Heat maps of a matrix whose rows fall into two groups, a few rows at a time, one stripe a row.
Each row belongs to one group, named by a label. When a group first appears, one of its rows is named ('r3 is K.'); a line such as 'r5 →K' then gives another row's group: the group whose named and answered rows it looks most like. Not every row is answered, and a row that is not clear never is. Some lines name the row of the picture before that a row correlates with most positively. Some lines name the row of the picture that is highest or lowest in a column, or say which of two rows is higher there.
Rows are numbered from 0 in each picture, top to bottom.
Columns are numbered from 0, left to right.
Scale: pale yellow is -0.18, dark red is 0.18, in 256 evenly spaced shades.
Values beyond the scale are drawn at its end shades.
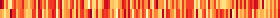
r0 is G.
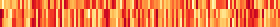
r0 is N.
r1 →G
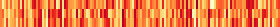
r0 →N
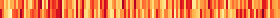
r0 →G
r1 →G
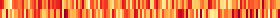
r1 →N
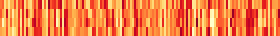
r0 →G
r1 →N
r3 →N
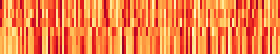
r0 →G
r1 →G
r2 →G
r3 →N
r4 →N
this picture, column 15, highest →2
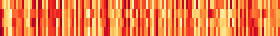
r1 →G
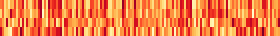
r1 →G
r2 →N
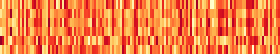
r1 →N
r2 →N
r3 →N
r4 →G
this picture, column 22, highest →4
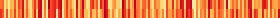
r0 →G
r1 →G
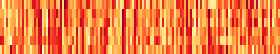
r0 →N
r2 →N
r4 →G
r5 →G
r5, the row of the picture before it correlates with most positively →0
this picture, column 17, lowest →5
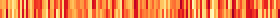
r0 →N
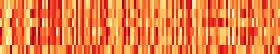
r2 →G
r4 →G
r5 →N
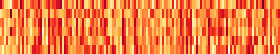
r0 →G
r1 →N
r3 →G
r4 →N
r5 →N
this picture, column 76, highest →1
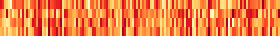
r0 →G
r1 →N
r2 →G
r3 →N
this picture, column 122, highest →0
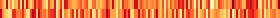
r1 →G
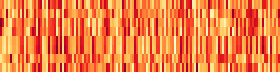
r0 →G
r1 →N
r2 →G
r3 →G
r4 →N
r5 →N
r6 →N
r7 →N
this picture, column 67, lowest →3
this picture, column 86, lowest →6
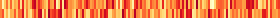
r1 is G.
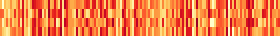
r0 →N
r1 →G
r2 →N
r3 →G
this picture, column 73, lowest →3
